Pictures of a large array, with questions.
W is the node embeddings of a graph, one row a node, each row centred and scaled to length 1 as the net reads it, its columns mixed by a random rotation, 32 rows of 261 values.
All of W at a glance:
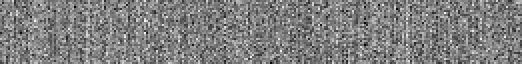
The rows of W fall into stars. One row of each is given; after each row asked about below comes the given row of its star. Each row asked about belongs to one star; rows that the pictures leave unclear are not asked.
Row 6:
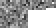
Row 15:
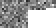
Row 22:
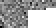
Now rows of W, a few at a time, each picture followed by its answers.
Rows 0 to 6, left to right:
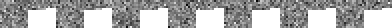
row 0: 22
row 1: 22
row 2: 6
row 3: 22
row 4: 22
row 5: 15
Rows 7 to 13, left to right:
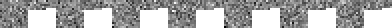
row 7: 15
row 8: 6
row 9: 22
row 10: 22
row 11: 22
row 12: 6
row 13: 22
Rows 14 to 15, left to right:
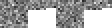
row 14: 22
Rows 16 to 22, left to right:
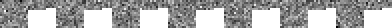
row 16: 22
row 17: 6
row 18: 6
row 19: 22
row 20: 6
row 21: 6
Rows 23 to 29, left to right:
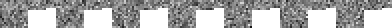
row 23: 15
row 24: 6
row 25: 15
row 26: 15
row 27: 6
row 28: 15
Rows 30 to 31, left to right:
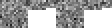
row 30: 15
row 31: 15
